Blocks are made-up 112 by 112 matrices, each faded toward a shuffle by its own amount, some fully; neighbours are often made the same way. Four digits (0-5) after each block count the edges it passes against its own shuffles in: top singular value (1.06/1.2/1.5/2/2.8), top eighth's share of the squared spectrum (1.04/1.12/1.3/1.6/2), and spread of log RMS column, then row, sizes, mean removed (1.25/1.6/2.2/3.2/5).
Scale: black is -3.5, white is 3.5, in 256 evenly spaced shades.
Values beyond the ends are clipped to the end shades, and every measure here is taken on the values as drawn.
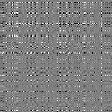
5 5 4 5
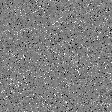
0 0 0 0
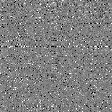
4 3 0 2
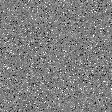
1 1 0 0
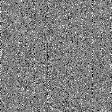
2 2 3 0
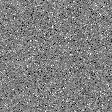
0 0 0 0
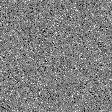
0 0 0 0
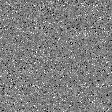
0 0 0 1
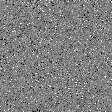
0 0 0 0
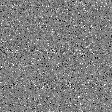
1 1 0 2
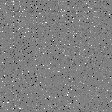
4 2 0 1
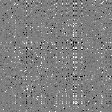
5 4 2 2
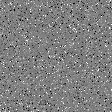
0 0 0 1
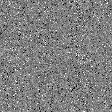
0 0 2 0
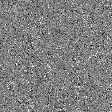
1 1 2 0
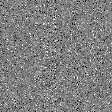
1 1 2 0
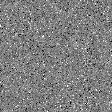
1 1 1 0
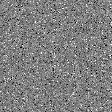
0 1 2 0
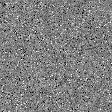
0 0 0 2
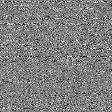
2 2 0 4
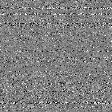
1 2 0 4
